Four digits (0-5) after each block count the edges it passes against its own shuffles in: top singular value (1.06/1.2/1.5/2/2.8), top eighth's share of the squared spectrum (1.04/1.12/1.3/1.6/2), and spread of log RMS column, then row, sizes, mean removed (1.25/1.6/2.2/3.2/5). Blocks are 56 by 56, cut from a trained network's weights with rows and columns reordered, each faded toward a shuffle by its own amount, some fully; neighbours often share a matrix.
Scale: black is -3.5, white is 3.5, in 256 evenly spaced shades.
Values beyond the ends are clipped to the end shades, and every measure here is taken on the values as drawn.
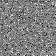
0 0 0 0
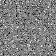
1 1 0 0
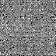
2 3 2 1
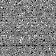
2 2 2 1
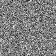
0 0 0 0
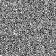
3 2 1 0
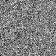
2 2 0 0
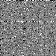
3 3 0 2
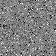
0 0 0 0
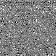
1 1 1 0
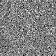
1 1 0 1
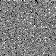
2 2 0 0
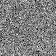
0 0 0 0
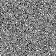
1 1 0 0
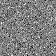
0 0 0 0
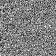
0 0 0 0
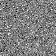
2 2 0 0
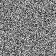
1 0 0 0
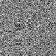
3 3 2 1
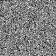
0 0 0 0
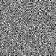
3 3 1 1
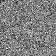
1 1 0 0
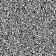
2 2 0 0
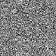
3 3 2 1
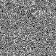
3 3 2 1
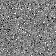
1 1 0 1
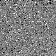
1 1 0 0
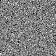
1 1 0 0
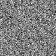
2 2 1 0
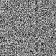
3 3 0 0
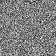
2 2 0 0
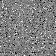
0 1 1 0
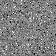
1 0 0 0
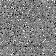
1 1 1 0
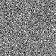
2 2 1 0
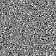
3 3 2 1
